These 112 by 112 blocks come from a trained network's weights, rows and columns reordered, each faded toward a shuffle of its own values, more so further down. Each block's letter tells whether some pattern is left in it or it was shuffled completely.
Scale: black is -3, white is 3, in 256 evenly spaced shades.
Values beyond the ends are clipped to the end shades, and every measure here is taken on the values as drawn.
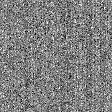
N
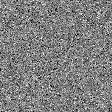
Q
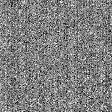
N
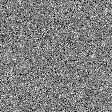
Q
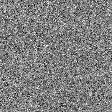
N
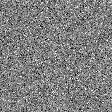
Q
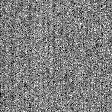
N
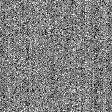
N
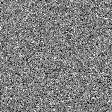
Q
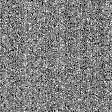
N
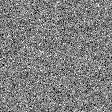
Q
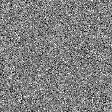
N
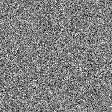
N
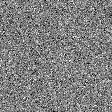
Q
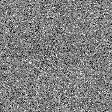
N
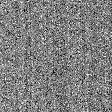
N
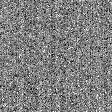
N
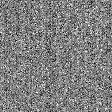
N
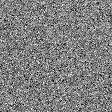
Q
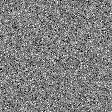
Q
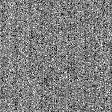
N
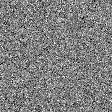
Q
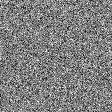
Q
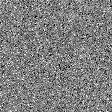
Q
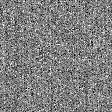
N
